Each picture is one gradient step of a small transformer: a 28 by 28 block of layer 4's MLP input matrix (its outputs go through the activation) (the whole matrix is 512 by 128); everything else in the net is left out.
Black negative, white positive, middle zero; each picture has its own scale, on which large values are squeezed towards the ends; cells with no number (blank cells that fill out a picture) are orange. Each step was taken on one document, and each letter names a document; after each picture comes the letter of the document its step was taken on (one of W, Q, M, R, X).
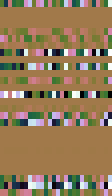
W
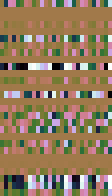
W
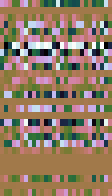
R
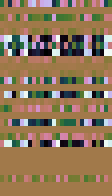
R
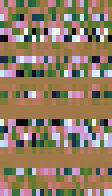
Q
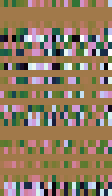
W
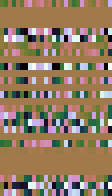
W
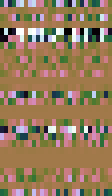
Q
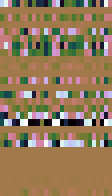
R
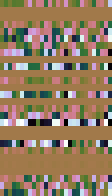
W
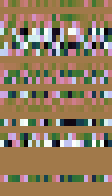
R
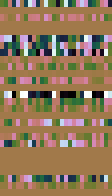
R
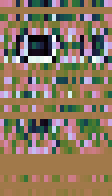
R
